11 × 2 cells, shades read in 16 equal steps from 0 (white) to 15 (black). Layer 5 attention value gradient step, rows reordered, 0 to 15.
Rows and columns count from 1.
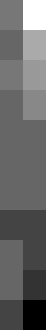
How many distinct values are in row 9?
2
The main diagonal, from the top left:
8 5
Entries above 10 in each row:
0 0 0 0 0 0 0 2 1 1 2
